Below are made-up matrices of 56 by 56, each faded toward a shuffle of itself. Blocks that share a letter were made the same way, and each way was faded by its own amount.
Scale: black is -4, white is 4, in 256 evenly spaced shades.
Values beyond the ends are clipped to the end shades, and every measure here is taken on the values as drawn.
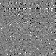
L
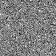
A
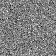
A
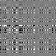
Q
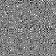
L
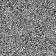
A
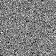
A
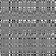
Q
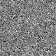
A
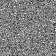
A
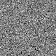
A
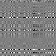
Q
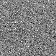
A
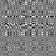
Q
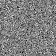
A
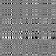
Q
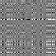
Q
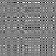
Q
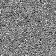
A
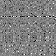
L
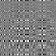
Q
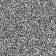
A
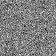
A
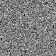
A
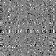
L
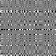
Q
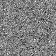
A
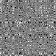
L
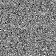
A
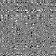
L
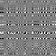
Q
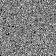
A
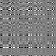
Q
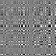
Q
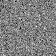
A
